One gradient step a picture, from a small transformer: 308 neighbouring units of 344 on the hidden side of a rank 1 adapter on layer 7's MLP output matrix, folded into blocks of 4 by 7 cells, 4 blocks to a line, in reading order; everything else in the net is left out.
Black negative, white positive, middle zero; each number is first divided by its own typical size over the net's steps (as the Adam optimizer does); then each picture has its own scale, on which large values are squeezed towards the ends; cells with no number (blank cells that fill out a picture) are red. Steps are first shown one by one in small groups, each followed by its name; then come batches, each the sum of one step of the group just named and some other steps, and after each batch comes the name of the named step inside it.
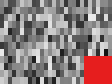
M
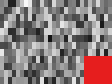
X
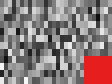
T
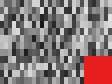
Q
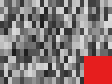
Q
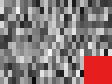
M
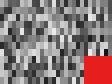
M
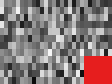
T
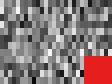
T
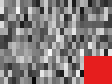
X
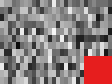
T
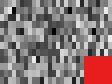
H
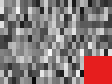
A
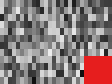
A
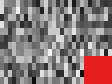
A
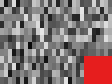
H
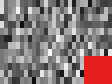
A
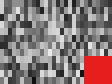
A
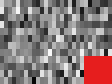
A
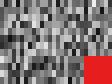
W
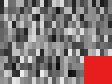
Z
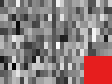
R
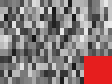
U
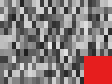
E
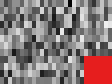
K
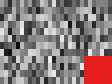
K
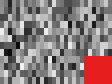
U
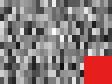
U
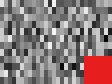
E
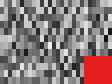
E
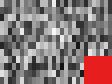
W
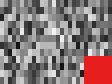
Z
